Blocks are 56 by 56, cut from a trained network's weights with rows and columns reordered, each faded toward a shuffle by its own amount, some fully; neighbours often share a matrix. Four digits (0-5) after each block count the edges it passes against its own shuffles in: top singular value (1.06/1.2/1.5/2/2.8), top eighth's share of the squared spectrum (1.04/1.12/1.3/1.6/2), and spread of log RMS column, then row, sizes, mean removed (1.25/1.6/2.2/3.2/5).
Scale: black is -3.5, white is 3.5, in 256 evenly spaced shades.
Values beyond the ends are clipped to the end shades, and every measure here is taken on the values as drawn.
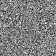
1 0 0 0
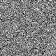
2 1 0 0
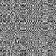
4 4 0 3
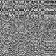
4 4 0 3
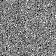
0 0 0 0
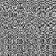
4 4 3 1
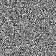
1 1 0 0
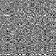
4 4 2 2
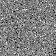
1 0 0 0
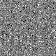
2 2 0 1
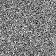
0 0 0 0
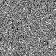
0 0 0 0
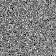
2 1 0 0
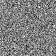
2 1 0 0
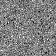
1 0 0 0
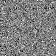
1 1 0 0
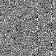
3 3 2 0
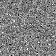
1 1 0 0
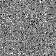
2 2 0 1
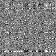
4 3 0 2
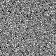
0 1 0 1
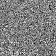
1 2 0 1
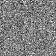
2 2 0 1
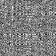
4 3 0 2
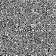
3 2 0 1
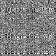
4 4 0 3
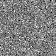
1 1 0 0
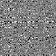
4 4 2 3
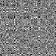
4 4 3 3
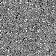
2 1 0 0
